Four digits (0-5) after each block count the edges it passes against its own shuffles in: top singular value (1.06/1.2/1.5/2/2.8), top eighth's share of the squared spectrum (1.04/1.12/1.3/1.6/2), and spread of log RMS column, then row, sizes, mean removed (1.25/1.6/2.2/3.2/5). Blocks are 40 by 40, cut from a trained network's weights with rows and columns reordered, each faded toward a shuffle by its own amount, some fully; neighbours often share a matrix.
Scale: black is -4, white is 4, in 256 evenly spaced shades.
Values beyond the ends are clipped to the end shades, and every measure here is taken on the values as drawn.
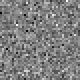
0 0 0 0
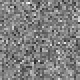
2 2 1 1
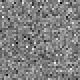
0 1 0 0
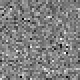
0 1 1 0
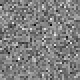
0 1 0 0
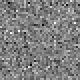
0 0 0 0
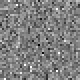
0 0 0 0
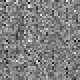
2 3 2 1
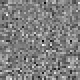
3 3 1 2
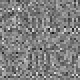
3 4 1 2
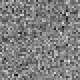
1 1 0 0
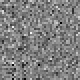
2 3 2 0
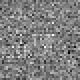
2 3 1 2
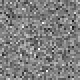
0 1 0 0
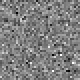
1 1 0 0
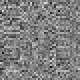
3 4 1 2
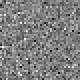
1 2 0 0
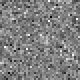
0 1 0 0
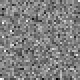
2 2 0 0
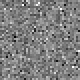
0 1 0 0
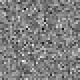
0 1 0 0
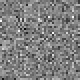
3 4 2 2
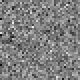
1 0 0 0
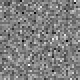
0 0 0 0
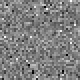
0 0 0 0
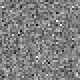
0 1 1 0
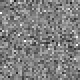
0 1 0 0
